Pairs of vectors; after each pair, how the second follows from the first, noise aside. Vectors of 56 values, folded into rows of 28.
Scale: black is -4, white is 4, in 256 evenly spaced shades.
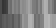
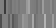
partly zeroed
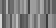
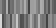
copied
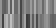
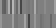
partly zeroed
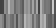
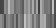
copied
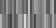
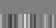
partly zeroed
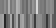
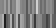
copied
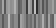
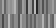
copied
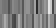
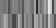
copied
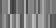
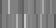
partly zeroed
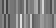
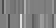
partly zeroed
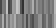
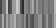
copied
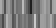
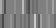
partly zeroed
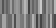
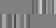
partly zeroed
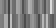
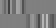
partly zeroed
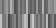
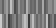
copied
